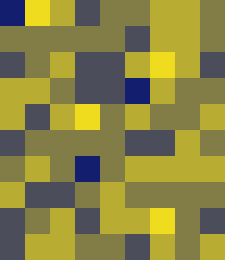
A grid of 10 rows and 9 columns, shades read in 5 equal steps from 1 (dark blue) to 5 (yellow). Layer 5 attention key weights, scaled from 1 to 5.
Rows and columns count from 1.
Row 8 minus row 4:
0 -2 -1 1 2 2 -1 0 0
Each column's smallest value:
1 2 2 1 2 1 2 3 2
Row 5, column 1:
4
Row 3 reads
2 3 4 2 2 4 5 4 2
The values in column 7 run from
2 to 5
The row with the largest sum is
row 5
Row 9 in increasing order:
2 2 2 3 3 4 4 4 5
